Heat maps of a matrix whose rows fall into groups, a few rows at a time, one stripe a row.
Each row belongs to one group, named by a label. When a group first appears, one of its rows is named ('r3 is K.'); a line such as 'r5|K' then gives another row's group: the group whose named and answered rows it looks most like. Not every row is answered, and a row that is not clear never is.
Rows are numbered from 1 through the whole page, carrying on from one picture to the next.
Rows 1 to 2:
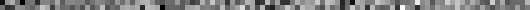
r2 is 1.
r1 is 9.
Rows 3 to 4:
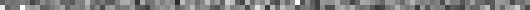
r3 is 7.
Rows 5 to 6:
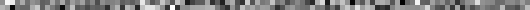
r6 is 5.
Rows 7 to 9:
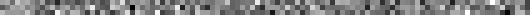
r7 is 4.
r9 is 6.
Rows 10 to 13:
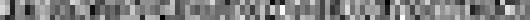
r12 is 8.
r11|8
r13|1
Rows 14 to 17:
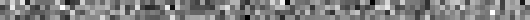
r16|4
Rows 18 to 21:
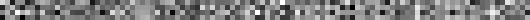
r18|8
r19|9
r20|4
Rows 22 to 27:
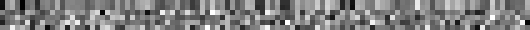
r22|9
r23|9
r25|4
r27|6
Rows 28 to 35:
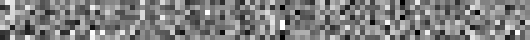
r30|6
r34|4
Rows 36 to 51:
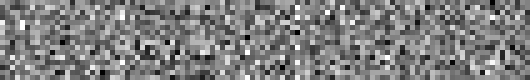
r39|4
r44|5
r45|7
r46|7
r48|4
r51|4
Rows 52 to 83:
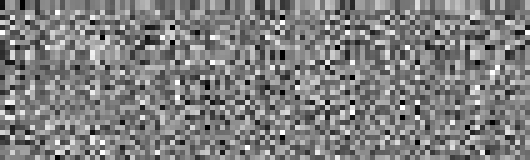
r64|1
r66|4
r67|9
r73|1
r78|8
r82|6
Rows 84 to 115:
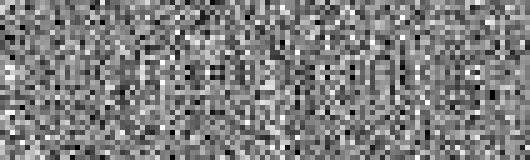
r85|8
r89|9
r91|1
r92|5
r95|5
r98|6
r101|6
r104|6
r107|8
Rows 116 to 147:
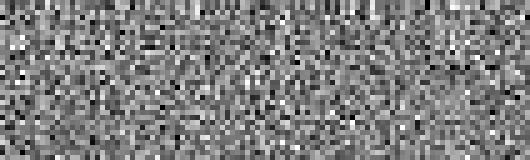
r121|1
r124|6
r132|4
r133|7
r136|8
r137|1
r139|9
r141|1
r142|4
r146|9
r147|6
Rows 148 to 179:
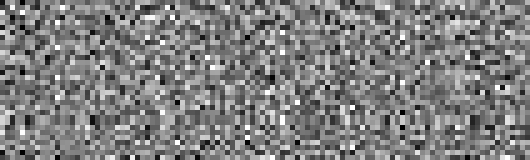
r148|9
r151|5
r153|9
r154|8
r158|8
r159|6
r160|6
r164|1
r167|6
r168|7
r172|8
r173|7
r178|9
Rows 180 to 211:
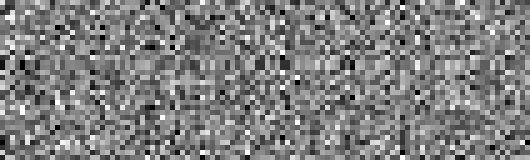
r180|7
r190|8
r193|9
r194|8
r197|8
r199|9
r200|6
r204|7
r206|7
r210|7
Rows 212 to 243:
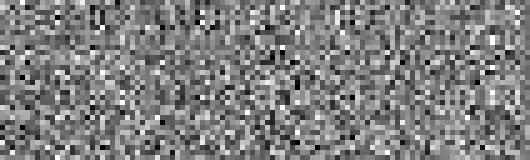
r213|8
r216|9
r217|1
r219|4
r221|8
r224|7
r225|4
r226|6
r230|4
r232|4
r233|8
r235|6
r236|1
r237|9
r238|7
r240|7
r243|6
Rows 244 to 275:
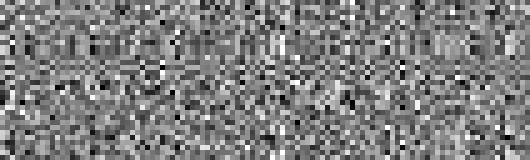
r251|8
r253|8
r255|7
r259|7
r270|8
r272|1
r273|7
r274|8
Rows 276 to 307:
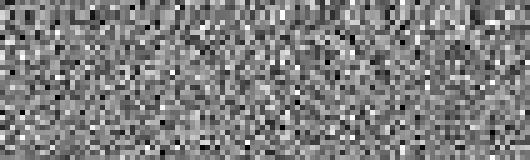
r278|8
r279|8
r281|7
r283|9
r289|7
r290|5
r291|6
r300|1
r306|1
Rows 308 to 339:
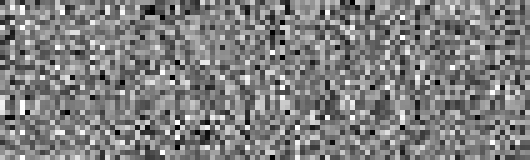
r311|1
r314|5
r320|7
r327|8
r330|5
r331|1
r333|7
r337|7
